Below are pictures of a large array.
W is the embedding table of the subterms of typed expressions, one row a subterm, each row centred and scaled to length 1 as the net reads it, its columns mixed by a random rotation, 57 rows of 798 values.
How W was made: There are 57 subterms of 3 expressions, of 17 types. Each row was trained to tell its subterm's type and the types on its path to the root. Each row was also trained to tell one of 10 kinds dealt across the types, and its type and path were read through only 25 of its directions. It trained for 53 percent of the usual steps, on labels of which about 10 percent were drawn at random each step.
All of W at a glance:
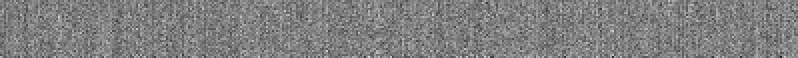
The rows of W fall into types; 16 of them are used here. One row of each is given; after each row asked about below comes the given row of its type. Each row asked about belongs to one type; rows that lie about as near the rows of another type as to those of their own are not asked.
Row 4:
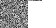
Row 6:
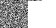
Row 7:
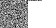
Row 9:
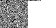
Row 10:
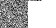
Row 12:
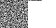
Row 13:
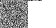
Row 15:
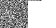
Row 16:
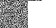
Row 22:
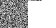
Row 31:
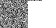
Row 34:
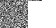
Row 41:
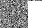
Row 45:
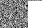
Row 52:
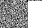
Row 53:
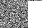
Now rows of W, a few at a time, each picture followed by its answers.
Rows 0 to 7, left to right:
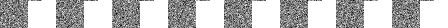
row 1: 41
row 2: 31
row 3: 4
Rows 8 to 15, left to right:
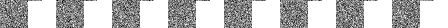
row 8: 6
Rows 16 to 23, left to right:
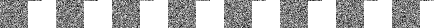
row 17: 4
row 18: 22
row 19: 41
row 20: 53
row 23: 16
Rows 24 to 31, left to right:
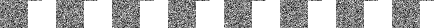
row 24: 6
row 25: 10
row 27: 9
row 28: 34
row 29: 10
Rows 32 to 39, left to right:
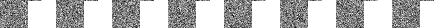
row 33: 12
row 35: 31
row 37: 52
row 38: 53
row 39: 45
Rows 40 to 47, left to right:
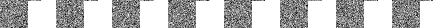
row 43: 34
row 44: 9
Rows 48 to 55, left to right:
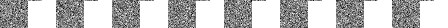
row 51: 6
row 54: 34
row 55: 31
